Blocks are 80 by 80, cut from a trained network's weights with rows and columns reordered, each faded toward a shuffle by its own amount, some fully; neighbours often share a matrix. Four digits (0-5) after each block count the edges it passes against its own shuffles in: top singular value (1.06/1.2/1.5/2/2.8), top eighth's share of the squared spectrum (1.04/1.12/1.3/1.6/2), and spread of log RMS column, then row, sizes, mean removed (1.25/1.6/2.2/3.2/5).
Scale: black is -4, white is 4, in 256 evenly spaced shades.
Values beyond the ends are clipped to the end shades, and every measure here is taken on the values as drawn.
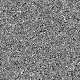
1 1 0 0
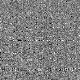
2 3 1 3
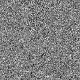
3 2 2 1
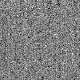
2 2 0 2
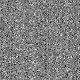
2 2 0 2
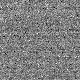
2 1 0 0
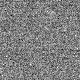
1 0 0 0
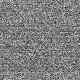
2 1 0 0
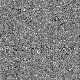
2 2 0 1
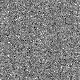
1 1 0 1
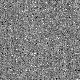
2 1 0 1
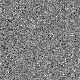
1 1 0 1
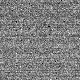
3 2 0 0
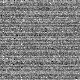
4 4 2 1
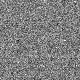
0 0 0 0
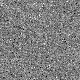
0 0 0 0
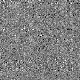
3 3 0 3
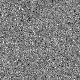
0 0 0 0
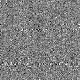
2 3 0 2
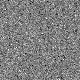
0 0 0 0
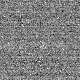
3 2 0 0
